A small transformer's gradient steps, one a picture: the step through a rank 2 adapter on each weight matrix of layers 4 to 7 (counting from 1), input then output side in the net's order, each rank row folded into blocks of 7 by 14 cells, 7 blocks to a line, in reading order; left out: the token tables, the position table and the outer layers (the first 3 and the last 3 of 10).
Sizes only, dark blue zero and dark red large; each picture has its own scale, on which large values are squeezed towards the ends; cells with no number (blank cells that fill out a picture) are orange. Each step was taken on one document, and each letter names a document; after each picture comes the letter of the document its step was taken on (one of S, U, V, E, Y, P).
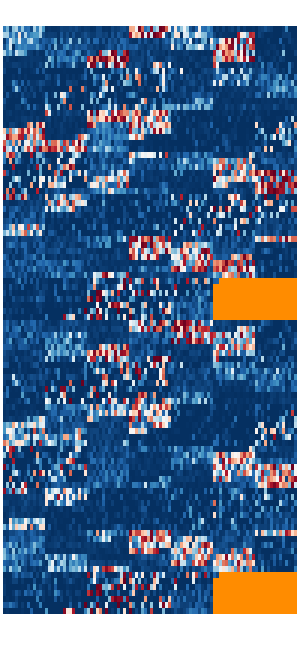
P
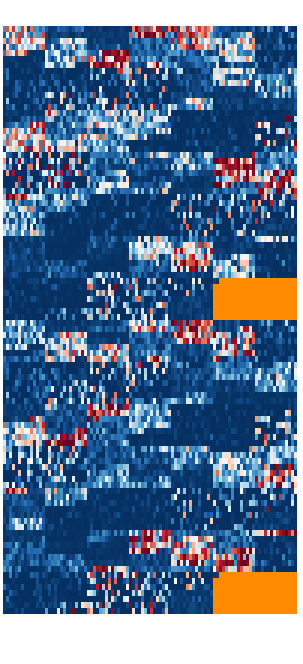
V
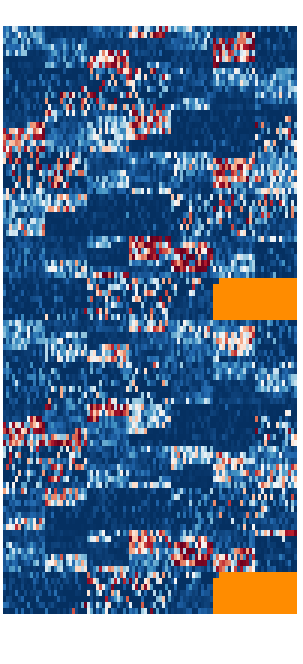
V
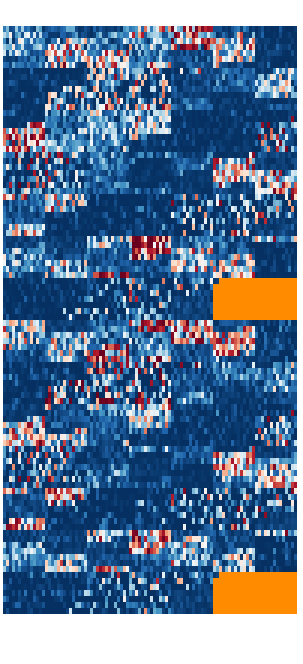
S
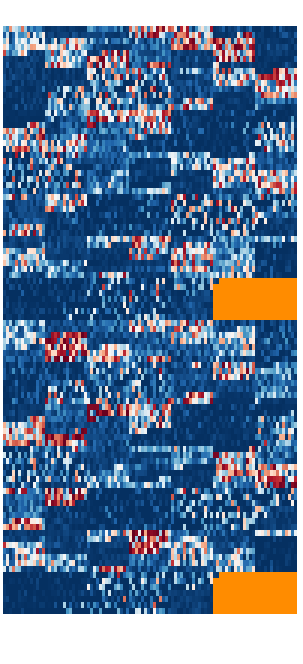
S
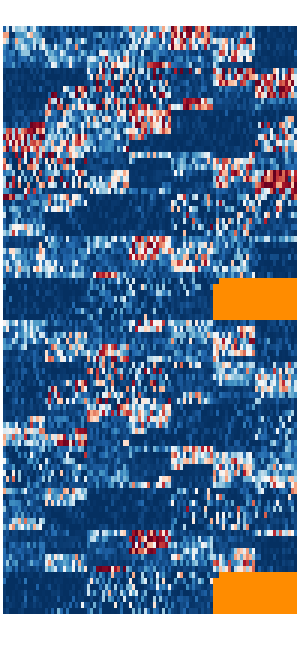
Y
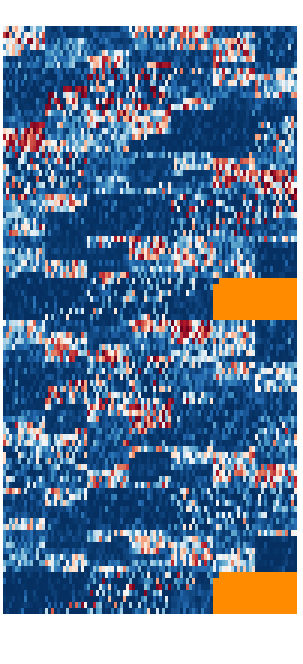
Y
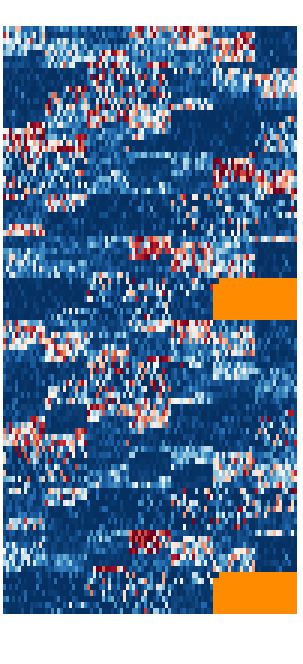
Y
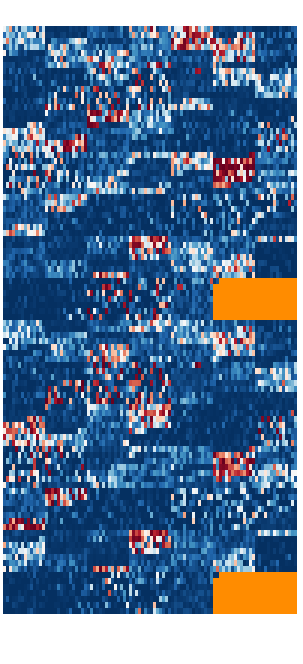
S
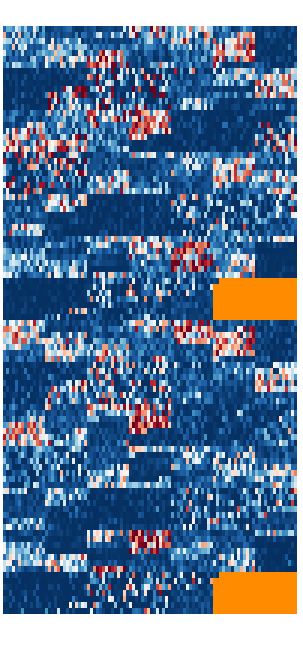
Y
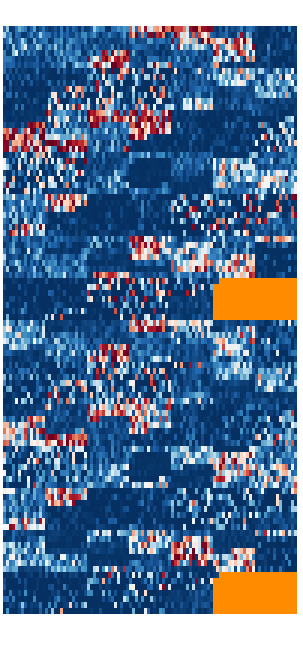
Y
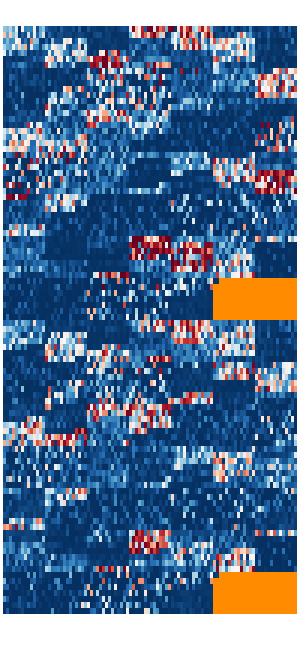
S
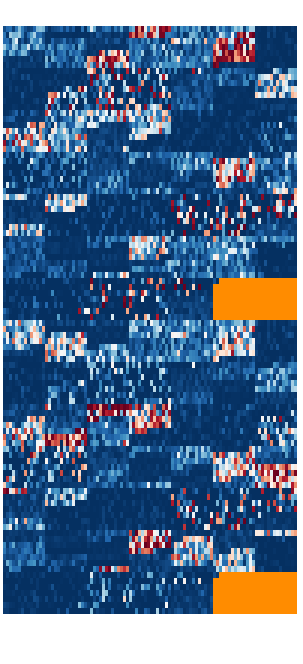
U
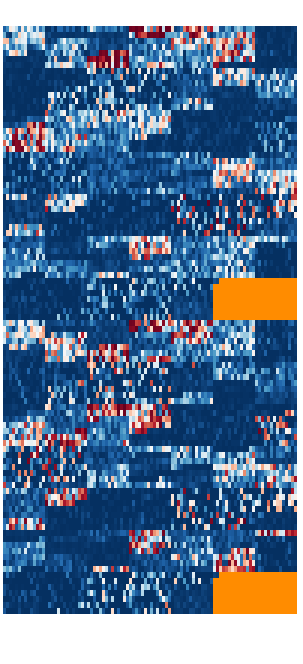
U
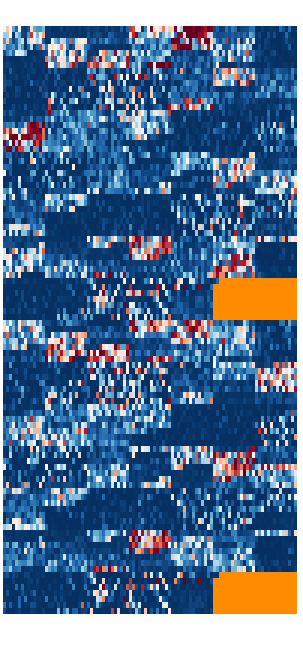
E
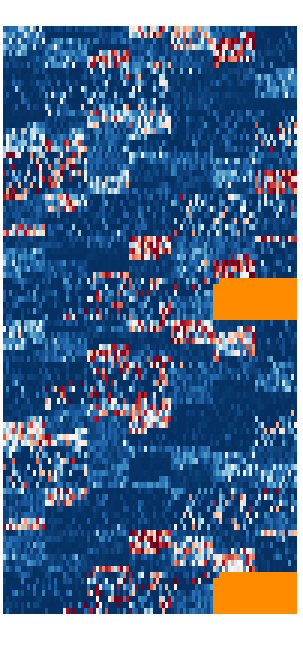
P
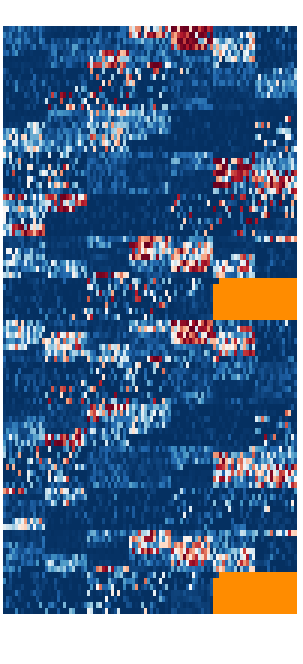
V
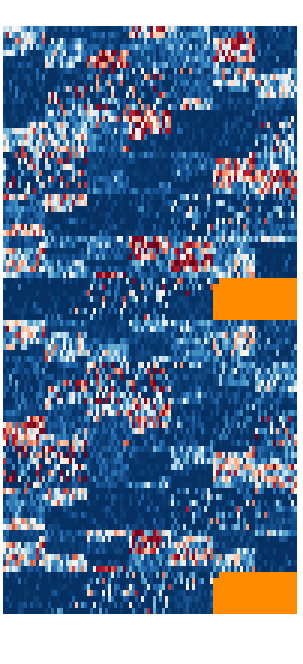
Y
